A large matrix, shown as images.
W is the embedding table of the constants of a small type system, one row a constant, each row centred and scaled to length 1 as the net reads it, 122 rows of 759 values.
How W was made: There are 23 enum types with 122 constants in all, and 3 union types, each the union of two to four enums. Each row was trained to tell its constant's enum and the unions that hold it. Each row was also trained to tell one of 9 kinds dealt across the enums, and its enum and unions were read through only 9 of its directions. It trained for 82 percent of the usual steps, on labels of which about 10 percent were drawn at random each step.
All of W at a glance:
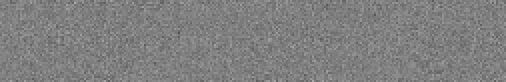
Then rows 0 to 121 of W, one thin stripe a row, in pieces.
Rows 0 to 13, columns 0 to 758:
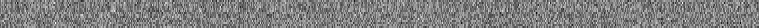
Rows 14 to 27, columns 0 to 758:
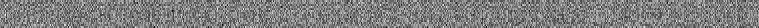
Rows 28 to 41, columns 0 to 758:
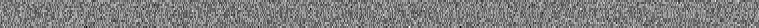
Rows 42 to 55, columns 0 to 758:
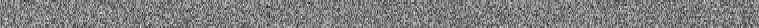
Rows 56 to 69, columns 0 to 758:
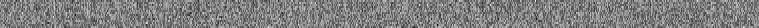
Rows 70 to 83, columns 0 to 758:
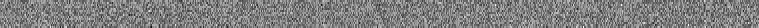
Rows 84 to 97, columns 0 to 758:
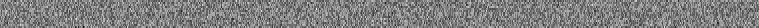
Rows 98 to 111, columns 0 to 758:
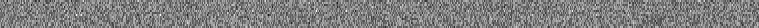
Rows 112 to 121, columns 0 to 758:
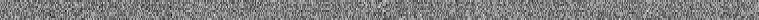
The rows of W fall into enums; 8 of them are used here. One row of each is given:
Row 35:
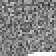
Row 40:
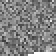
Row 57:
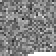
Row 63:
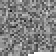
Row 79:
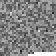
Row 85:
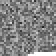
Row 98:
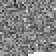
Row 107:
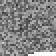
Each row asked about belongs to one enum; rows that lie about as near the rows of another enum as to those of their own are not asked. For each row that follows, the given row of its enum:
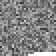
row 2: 40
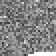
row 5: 107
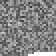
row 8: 35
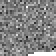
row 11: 107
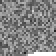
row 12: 35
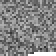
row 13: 40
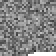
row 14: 57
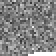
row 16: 79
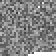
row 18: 79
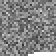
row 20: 63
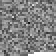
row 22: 63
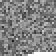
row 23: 57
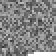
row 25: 35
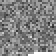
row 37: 85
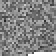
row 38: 79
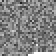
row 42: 85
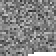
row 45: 40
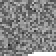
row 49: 57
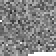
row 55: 63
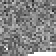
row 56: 40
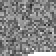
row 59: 57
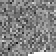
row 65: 63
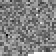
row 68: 85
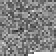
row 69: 107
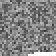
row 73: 79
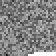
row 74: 107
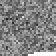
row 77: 107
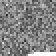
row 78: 35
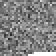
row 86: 57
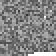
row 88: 40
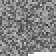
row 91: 63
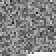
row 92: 79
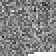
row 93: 40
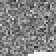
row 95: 98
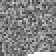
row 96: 35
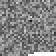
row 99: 63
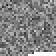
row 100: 79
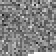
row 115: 85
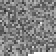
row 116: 63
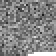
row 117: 35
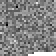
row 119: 107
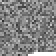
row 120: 85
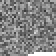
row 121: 79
